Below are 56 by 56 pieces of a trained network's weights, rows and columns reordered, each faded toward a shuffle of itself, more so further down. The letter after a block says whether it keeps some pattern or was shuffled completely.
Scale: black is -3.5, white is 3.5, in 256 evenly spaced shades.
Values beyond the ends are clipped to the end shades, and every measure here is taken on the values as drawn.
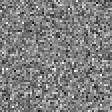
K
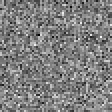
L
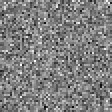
L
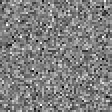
L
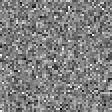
K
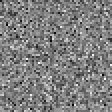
L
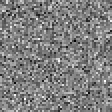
L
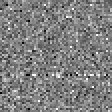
K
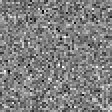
L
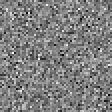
L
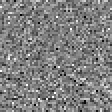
K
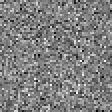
K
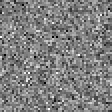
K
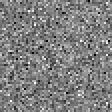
L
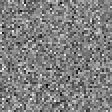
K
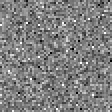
L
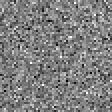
L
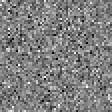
K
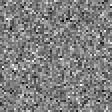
K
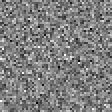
K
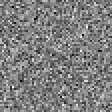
K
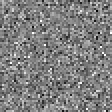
L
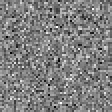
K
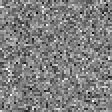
L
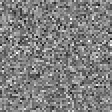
K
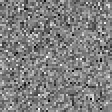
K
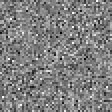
L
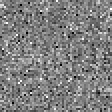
K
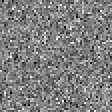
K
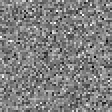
L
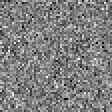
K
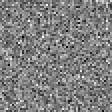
L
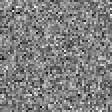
K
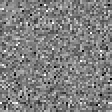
K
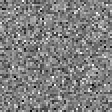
K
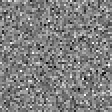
L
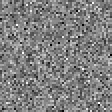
L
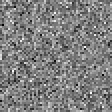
L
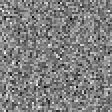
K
